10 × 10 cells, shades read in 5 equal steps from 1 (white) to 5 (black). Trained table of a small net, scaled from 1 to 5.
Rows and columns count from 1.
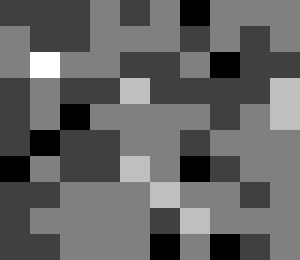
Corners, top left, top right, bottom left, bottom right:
4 3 4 3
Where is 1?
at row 3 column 2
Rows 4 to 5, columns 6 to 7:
4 4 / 3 3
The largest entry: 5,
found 8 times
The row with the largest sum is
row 10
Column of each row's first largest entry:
7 2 8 1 3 2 1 1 1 6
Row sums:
36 34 34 35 33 36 36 32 31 37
